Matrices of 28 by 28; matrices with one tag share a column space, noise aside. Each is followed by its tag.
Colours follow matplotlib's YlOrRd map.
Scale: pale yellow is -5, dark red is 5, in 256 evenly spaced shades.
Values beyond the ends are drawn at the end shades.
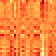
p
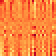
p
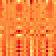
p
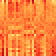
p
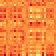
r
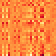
r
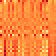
p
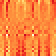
p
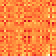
r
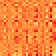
r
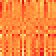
p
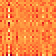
r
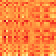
r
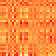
r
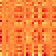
r
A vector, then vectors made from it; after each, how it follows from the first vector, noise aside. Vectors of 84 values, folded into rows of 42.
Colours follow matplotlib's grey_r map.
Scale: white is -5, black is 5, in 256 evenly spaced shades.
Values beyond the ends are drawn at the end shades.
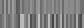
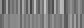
reversed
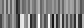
scaled up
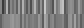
reversed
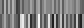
scaled up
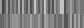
reversed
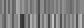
negated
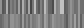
reversed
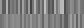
reversed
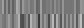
negated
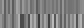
negated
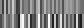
scaled up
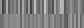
reversed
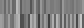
negated
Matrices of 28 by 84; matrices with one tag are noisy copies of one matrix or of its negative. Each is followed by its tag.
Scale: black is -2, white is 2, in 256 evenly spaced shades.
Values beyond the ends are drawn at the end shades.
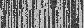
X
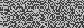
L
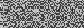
L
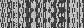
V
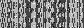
V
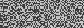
L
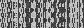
V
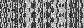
V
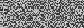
L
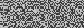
L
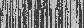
X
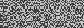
L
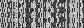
V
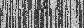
X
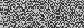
L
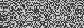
L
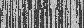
X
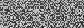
L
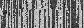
X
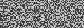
L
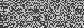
L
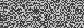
L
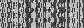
V
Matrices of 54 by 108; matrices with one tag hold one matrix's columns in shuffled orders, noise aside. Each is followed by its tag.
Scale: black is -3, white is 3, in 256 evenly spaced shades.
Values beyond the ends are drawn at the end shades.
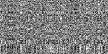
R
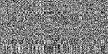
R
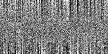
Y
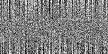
Y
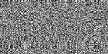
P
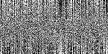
Y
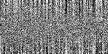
Y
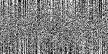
Y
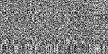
R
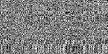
R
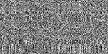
R
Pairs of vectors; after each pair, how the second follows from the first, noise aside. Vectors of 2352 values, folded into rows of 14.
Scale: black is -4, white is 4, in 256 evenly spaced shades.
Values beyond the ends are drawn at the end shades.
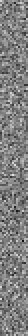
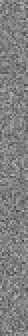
shrunk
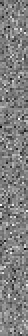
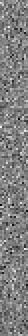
negated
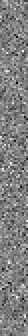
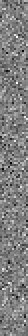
negated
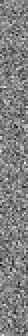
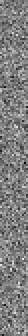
negated
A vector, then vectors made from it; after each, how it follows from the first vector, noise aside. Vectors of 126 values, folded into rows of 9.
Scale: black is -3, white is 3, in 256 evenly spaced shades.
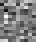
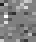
partly zeroed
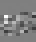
partly zeroed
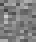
shrunk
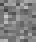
shrunk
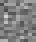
shrunk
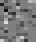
partly zeroed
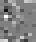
partly zeroed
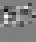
partly zeroed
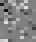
partly zeroed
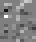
partly zeroed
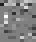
partly zeroed
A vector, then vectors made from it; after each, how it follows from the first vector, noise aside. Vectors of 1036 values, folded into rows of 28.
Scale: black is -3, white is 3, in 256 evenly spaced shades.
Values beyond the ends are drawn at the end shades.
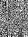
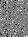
partly zeroed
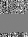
partly zeroed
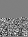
partly zeroed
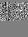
partly zeroed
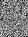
sign-scrambled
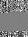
partly zeroed
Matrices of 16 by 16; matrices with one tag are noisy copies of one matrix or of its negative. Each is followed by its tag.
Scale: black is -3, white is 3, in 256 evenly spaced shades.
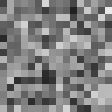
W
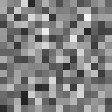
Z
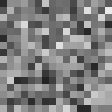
W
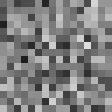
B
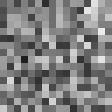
B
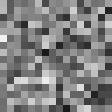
W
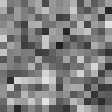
W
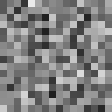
Z
